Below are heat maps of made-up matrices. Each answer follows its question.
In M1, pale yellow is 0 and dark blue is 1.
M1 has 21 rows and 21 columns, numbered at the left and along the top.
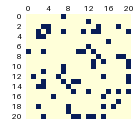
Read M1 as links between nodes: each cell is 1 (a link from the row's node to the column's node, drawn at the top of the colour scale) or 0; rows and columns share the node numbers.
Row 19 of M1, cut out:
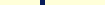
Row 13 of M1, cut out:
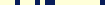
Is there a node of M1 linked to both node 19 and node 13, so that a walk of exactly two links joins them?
no
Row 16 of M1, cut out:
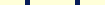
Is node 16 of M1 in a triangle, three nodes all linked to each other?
no
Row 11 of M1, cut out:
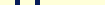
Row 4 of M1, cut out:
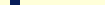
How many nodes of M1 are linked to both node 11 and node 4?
1
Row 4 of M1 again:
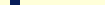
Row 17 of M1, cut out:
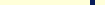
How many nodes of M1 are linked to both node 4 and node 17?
0
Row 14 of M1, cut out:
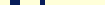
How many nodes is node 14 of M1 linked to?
3
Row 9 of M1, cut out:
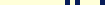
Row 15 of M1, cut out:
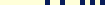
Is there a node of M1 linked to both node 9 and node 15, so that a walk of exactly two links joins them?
yes
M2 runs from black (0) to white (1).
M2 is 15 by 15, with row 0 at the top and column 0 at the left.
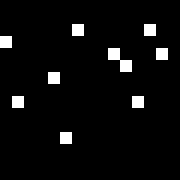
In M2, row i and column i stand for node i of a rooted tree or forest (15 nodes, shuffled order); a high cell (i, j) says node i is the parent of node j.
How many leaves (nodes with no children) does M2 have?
8
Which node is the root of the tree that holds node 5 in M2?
8
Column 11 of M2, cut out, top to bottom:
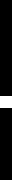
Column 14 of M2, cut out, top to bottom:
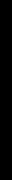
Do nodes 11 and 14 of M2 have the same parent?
no
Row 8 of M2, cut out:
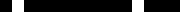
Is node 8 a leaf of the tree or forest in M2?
no
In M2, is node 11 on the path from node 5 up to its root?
yes
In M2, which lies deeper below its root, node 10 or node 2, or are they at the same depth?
node 10
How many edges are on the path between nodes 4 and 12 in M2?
3
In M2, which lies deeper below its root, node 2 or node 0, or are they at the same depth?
node 0
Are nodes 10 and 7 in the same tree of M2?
no
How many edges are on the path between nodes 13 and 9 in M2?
2
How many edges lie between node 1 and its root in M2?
1
